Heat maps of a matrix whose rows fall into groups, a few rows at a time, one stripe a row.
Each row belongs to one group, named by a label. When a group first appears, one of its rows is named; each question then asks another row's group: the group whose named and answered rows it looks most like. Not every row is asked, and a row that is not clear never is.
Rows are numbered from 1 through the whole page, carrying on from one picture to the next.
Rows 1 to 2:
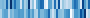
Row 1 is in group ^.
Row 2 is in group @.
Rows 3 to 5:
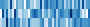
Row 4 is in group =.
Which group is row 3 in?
^
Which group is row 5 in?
^
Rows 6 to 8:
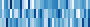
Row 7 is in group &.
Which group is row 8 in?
^
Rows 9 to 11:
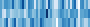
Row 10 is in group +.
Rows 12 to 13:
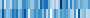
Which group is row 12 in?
+
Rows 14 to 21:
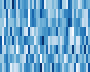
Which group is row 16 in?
=
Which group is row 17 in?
@
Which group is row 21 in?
&
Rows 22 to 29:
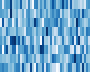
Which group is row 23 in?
^
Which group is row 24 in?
=
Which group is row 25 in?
+
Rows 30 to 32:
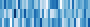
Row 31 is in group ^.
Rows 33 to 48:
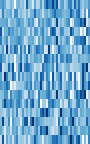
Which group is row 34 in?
=
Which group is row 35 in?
@
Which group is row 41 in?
&
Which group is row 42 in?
&
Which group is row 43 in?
@
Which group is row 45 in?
+
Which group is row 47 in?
+
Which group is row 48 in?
=
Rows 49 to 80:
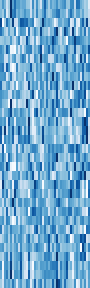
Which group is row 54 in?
&
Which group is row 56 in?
&
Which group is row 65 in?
=
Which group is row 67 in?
&
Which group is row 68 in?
@
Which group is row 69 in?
=
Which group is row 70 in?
=
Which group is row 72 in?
=
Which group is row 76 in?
^
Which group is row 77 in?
@
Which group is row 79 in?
@
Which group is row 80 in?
&
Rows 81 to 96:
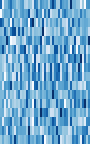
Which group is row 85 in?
&
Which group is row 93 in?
+
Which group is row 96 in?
^
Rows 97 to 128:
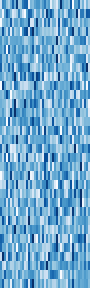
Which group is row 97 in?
+
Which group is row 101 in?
@
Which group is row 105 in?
^
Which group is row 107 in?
&
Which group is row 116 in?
@
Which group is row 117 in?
+
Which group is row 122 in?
^
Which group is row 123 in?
@
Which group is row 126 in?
+
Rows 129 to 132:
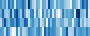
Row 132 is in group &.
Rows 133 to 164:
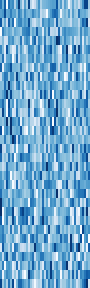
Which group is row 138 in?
&
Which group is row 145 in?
=
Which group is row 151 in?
+
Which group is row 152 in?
&
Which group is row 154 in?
@
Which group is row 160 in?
=
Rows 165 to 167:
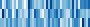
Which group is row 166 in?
=
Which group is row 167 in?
^
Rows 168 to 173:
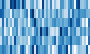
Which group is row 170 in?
=
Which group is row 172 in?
=
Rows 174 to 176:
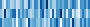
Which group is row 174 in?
+
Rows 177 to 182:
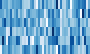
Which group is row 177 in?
@
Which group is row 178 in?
^
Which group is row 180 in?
^
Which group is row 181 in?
=
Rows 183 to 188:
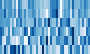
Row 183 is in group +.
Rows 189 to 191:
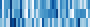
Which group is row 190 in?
@
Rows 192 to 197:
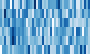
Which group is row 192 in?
&
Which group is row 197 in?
@
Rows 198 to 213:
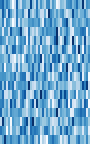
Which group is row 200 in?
&
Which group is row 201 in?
@
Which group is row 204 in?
&
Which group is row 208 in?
+
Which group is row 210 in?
@
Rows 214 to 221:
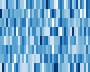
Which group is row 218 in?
+
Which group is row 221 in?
=
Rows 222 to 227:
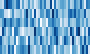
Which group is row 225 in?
=
